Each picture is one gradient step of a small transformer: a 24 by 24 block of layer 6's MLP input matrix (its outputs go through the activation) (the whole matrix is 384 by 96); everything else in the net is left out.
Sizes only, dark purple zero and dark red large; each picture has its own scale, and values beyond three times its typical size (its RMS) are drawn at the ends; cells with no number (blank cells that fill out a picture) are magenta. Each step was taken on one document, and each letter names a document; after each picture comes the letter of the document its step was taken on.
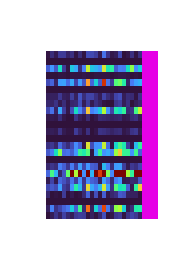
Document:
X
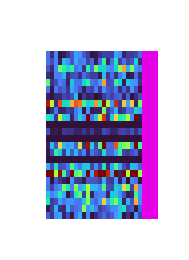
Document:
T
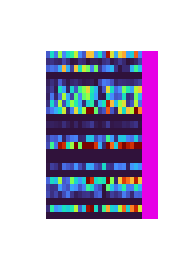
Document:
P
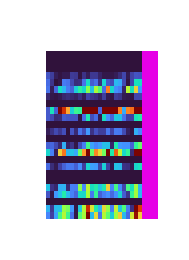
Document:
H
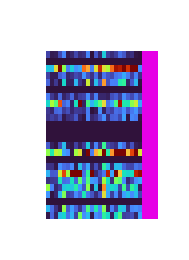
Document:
X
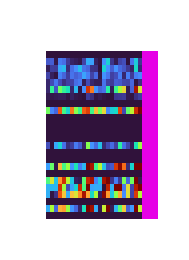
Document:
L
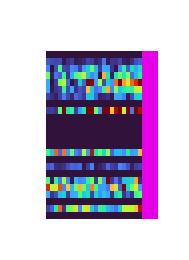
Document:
L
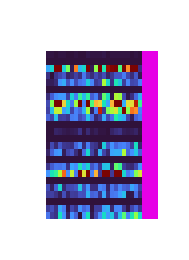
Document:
X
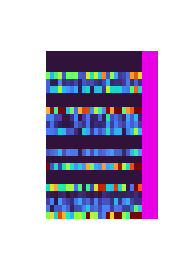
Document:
H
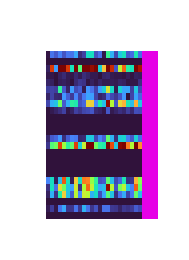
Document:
P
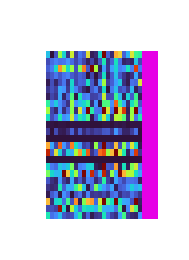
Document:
T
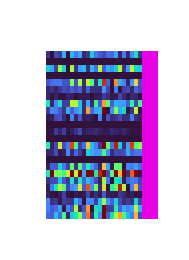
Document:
T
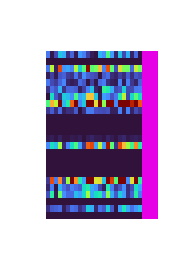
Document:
P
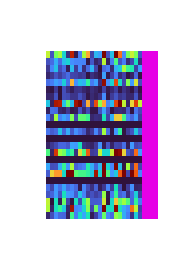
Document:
T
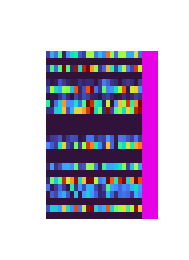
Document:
P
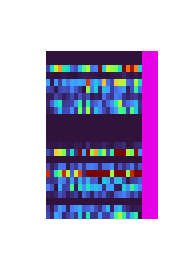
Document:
X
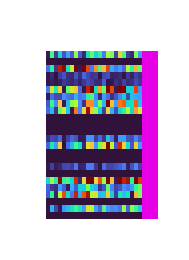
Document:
P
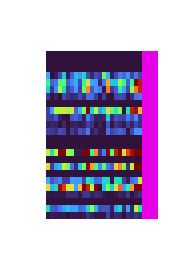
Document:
H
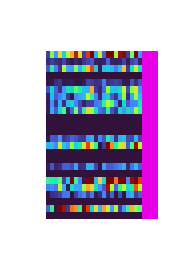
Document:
P
